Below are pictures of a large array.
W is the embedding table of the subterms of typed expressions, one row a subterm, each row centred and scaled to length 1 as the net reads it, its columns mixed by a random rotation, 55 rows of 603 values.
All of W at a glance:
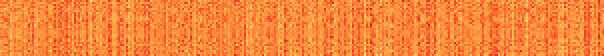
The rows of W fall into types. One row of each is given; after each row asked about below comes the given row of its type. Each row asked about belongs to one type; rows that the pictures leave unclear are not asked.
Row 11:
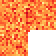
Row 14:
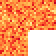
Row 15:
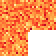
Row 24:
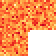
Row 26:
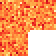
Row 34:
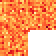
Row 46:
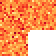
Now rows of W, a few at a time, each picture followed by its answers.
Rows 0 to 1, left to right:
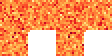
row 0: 46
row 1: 46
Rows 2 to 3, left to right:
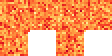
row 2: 34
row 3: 14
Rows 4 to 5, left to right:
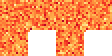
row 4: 15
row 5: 26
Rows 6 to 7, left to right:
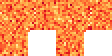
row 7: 34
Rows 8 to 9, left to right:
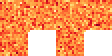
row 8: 26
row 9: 14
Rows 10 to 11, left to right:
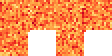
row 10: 24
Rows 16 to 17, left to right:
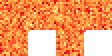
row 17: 34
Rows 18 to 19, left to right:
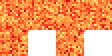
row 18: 14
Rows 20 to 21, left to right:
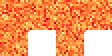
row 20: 15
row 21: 15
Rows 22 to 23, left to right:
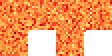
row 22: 14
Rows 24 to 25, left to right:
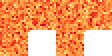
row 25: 24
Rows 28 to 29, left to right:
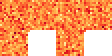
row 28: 46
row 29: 34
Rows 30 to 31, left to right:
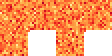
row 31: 24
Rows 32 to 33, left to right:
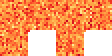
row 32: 11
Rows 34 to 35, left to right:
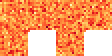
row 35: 24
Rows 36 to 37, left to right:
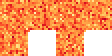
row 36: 34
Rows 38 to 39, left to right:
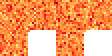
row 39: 46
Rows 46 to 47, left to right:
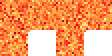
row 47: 26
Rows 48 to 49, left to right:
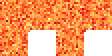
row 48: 26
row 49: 11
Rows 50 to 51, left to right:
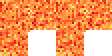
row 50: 24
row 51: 24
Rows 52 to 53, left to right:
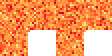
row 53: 15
